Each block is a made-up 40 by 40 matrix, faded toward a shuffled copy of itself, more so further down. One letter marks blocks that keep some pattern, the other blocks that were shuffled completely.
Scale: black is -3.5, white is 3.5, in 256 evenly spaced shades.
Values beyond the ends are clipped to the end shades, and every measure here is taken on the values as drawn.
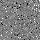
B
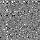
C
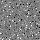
B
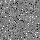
B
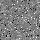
B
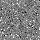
B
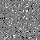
C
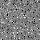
B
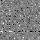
C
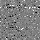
C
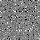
C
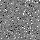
B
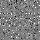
C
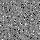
B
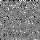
C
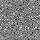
C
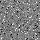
B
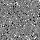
B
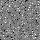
B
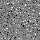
B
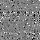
C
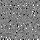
C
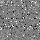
C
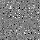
C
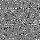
C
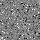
B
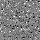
B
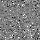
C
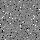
B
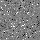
B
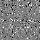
C
